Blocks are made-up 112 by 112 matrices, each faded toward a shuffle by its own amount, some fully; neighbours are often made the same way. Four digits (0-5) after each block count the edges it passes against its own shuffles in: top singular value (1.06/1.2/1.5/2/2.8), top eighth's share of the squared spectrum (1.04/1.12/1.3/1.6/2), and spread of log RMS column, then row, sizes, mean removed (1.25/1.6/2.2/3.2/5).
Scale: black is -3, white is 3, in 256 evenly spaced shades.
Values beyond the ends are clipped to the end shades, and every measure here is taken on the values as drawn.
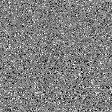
1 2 0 3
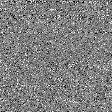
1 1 0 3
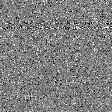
1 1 0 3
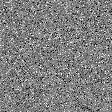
0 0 0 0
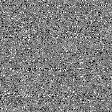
1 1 0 3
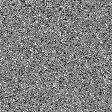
0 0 0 1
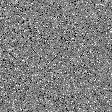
0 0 0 0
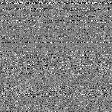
2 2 0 4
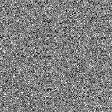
4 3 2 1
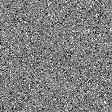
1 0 0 0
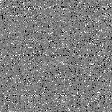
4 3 1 2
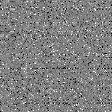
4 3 1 2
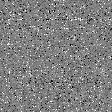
3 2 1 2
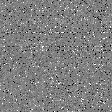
3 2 1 2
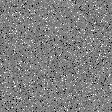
0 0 0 0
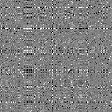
5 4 3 3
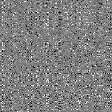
4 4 2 3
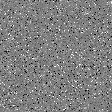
3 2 0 1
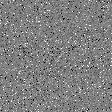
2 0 0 0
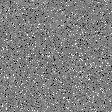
0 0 0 0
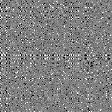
5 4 3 3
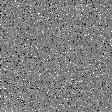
3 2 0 0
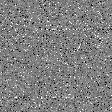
3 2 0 1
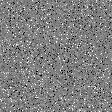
2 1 0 0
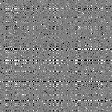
5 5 3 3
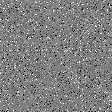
3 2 1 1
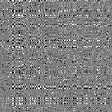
5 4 3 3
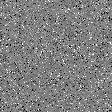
2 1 0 0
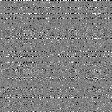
5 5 2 4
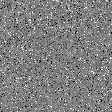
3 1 0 1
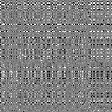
5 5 4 4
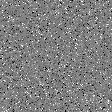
0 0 0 0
